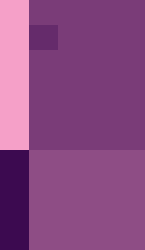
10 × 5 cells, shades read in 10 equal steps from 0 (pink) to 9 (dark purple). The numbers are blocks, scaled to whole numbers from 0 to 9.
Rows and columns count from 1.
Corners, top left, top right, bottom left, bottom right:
0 6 9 5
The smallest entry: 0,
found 6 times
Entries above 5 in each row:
4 4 4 4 4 4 1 1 1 1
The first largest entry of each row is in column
2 2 2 2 2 2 1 1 1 1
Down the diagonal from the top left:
0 7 6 6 6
